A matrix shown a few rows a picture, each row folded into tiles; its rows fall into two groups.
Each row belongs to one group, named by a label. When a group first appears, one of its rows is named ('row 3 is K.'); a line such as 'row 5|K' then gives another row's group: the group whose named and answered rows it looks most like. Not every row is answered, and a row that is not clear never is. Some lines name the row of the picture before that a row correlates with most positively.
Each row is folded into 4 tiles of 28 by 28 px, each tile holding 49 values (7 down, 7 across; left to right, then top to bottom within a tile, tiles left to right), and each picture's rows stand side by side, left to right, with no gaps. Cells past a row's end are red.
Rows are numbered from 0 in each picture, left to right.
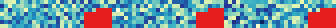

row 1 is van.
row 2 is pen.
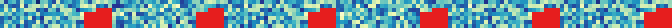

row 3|pen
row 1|van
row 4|van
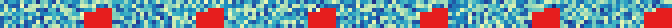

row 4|van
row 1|pen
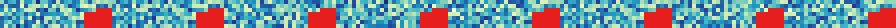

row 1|van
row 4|van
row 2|pen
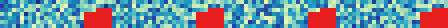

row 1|van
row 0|van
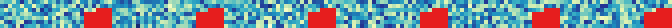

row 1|van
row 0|pen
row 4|van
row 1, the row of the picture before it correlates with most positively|0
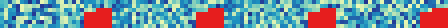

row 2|van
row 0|pen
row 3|pen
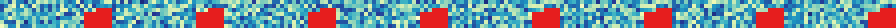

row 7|van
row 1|pen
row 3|pen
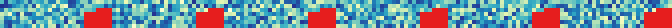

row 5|pen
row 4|pen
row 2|van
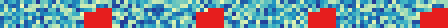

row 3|van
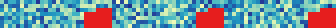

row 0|van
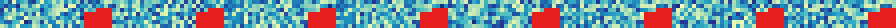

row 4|pen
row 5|van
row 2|van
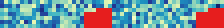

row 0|pen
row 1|van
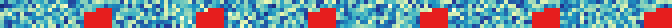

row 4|van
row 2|pen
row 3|pen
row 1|pen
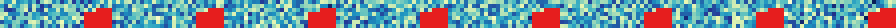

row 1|pen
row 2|van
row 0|pen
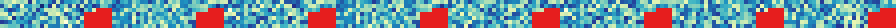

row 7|pen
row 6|pen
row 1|van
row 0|pen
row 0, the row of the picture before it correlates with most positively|5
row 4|pen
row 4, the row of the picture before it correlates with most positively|4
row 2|van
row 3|van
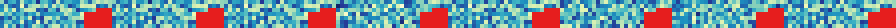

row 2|van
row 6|van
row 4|van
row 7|van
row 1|van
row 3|van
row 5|pen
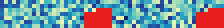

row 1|pen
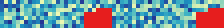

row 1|van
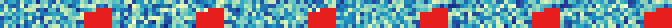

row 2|pen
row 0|van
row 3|van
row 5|van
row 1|pen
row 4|van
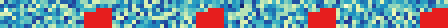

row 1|pen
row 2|pen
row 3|pen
